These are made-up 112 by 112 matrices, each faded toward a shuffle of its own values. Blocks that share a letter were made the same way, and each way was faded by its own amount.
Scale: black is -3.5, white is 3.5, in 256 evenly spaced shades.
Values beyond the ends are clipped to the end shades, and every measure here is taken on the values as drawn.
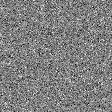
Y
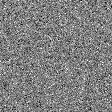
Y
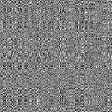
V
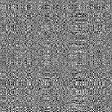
V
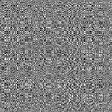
V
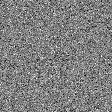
Y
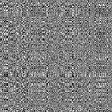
V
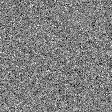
Y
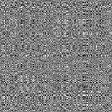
V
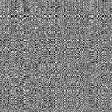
V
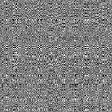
V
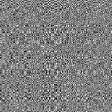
V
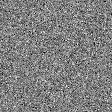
Y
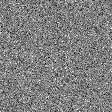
Y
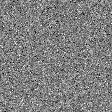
Y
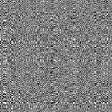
V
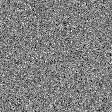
Y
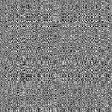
V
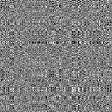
V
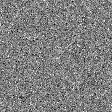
Y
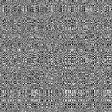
V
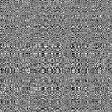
V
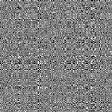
V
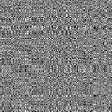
V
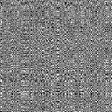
V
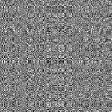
V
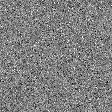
Y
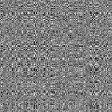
V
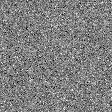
Y
